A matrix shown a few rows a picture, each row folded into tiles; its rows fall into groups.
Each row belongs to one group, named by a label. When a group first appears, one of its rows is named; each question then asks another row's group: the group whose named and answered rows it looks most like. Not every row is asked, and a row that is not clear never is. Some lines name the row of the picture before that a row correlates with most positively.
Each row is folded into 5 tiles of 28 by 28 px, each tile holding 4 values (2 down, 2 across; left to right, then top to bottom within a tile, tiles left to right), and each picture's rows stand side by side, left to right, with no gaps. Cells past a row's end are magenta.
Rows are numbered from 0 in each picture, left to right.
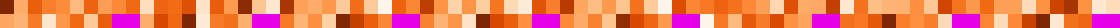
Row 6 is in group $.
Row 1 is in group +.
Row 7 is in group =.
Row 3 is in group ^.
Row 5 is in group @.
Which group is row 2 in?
^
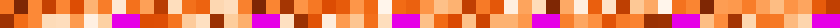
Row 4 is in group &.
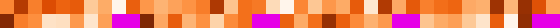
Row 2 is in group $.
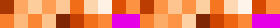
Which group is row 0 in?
^
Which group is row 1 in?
^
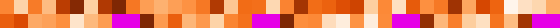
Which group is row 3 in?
&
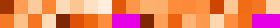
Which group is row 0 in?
^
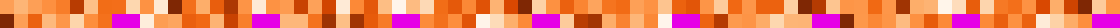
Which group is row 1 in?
=
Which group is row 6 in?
&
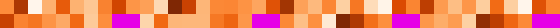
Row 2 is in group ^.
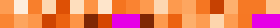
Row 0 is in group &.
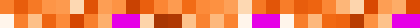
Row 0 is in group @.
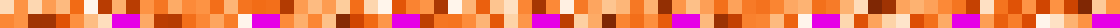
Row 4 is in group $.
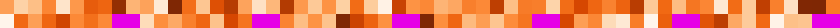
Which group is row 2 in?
^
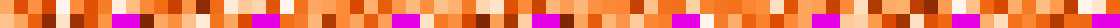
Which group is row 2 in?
$
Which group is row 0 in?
+
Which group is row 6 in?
=
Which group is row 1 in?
&
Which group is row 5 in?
@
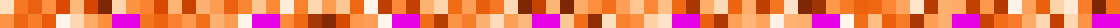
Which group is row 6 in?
@
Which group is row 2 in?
$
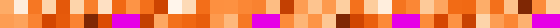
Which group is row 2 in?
^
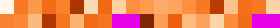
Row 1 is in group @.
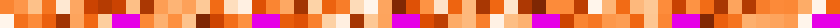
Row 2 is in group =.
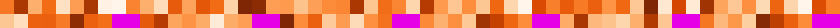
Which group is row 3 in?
^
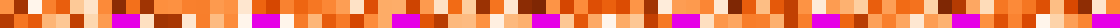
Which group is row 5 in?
=
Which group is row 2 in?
@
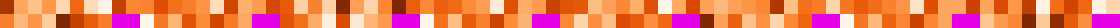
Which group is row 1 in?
@
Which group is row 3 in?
@
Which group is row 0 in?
^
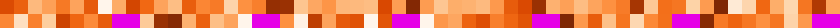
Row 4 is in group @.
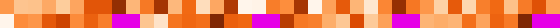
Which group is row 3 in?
&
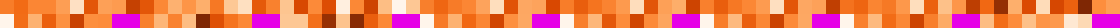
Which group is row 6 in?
@
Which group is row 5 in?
@
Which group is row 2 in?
+
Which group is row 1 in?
^
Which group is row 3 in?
@
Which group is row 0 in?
@
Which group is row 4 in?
@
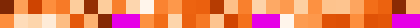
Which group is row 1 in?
$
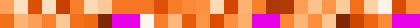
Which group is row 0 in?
&
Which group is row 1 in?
@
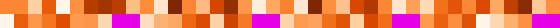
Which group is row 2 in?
=
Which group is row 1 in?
=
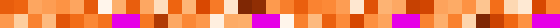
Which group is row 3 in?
^
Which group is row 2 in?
@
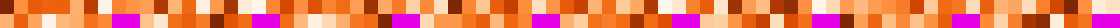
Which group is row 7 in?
=
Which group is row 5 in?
=
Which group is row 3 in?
=
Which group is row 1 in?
+
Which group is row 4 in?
+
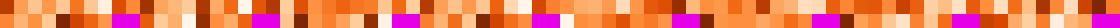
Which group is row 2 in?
$
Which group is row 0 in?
^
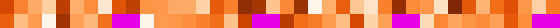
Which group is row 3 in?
=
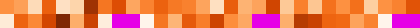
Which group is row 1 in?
@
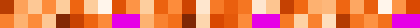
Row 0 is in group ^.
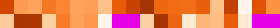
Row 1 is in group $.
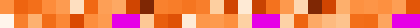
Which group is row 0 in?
@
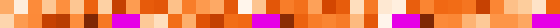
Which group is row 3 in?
&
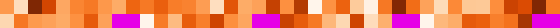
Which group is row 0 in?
=
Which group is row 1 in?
@
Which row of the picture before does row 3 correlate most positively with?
0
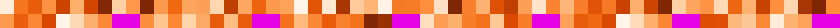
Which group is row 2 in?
&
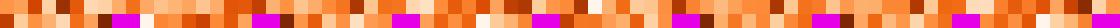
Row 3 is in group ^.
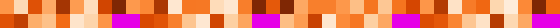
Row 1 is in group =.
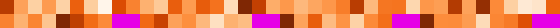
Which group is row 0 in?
^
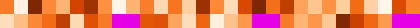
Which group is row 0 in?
=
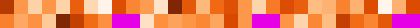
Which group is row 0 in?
^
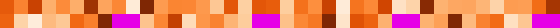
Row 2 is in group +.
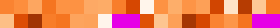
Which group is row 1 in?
$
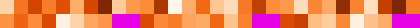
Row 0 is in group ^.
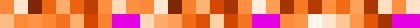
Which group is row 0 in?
=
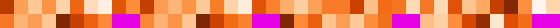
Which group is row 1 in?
^
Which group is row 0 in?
^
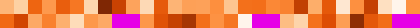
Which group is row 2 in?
+
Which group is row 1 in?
$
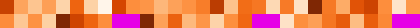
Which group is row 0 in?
^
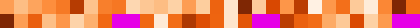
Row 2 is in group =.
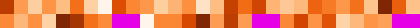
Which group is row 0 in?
^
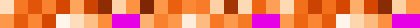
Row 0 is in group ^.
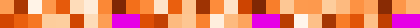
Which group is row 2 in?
$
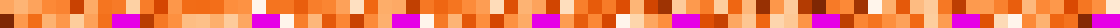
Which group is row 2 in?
@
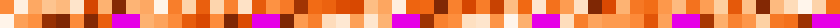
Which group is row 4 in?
=
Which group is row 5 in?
&
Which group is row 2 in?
&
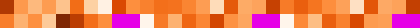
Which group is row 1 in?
@
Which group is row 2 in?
@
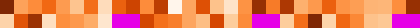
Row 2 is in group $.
